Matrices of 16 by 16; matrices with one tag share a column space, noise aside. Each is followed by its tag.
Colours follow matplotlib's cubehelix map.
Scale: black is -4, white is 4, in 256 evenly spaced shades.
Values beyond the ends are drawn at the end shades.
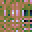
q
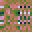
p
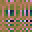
q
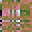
q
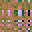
q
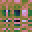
q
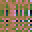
q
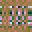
p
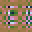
p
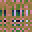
q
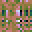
q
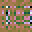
p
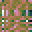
q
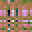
q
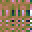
q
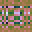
p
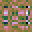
p
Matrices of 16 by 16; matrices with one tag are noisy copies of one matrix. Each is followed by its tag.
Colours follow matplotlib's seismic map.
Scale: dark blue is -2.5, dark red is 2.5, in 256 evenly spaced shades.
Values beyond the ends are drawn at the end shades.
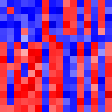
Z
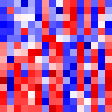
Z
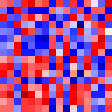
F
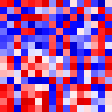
F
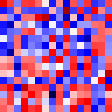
F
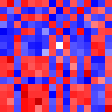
F
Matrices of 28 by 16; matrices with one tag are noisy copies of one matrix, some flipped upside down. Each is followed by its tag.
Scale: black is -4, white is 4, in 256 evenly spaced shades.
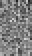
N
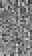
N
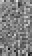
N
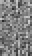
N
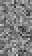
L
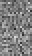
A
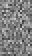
A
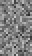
L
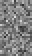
L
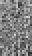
N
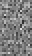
A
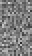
A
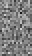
A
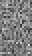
A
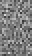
A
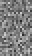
A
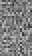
A
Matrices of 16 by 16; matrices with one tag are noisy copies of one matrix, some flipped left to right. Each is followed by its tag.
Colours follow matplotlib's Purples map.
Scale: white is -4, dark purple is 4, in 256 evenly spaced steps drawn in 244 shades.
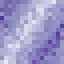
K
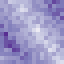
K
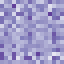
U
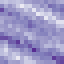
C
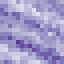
C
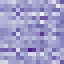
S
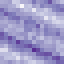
C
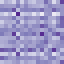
S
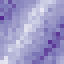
K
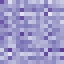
S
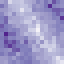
K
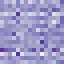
S
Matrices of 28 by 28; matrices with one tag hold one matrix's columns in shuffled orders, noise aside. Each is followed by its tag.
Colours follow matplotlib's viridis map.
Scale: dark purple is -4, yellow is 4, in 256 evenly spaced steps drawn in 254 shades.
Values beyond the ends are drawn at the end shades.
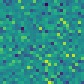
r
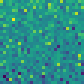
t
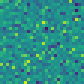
r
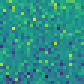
t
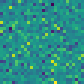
r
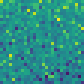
t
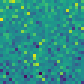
t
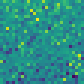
t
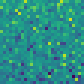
t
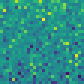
t
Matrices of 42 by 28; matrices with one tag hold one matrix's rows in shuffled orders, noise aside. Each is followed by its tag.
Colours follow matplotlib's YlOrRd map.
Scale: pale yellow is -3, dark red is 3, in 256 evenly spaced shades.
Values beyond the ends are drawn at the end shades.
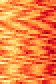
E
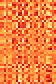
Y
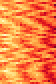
E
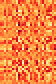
Y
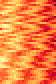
E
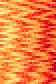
E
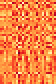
Y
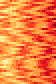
E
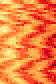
E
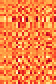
Y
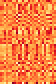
Y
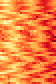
E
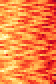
E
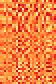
Y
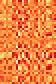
Y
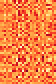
Y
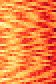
E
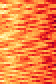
E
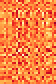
Y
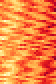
E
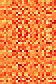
Y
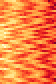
E
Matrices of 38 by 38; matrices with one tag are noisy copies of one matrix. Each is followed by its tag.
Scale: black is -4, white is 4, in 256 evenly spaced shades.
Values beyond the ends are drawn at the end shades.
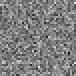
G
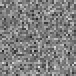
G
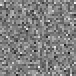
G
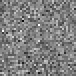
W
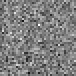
W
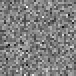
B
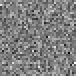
G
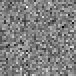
B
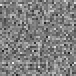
G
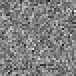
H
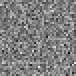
G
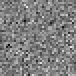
B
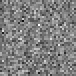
W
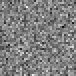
B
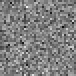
B
